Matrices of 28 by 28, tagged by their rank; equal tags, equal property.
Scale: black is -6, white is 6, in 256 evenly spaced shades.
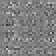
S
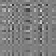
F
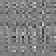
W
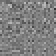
S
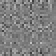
S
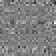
S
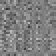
S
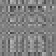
F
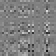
W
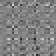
W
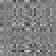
W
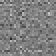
S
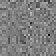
S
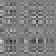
F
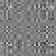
W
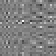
W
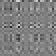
F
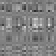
F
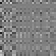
F
